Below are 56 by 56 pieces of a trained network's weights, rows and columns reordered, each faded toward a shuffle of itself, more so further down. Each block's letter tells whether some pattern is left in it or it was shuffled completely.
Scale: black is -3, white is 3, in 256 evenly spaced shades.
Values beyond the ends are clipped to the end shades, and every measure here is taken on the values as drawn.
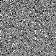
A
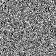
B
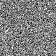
B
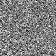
A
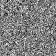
A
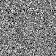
A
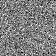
B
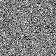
B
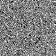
A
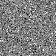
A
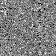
A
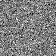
B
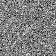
B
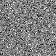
A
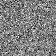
B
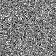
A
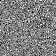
B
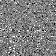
A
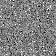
B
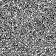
B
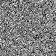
A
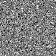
A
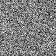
A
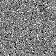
B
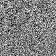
A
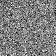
B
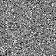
A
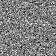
B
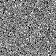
B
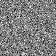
B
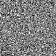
A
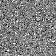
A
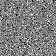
B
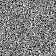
B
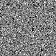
A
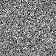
B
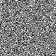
A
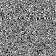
A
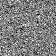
B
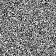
B
